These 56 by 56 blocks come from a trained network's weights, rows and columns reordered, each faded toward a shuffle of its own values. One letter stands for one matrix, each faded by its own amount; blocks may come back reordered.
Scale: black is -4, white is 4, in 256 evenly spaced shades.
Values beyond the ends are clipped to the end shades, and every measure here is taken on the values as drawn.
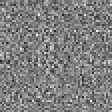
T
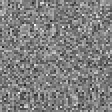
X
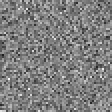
X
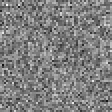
X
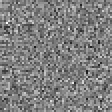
X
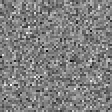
X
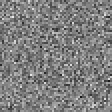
X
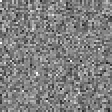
X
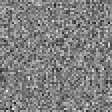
X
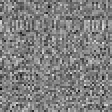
T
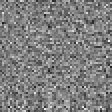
T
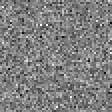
X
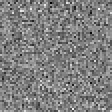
X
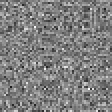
T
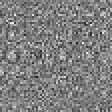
T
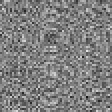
T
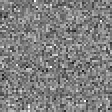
X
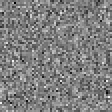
X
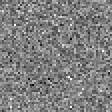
X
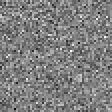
X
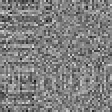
T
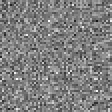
T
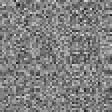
T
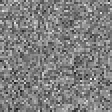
X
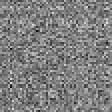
T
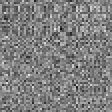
T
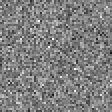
X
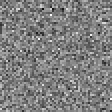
X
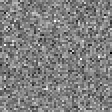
X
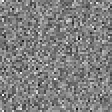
X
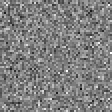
X
